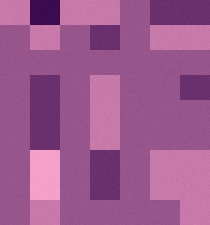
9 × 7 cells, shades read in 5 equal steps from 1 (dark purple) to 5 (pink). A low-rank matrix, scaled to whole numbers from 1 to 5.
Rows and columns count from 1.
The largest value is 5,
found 2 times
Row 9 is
3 4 3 3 3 3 4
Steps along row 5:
down up up down same same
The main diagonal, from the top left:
4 4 3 4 3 3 4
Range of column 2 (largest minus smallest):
4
